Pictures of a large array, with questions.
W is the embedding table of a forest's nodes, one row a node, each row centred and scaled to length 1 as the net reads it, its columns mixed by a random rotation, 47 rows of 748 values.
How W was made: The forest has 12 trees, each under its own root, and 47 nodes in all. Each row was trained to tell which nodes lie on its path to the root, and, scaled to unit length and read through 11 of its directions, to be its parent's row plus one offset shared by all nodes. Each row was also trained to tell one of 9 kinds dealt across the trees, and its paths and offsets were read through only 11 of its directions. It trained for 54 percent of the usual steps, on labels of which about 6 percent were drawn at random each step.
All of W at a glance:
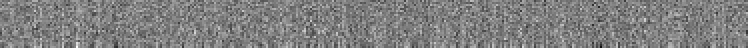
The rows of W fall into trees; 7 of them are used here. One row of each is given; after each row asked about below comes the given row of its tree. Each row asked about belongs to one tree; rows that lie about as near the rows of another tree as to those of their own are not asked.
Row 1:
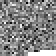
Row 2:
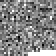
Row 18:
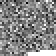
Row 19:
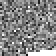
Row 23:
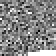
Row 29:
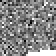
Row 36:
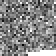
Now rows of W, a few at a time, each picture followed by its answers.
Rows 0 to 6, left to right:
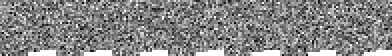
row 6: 19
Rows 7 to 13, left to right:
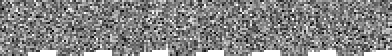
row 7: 18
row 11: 18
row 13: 36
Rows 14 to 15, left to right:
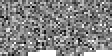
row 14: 23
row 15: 29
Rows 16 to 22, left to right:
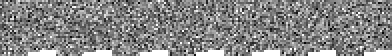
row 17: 1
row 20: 18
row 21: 19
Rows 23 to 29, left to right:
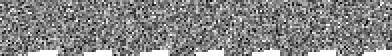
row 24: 1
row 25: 23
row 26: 1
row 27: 29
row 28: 29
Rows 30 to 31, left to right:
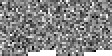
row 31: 18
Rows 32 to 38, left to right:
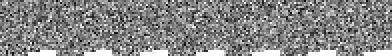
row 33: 29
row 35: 29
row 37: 23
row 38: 1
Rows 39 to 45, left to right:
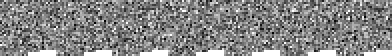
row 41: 19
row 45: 2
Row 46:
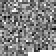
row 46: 1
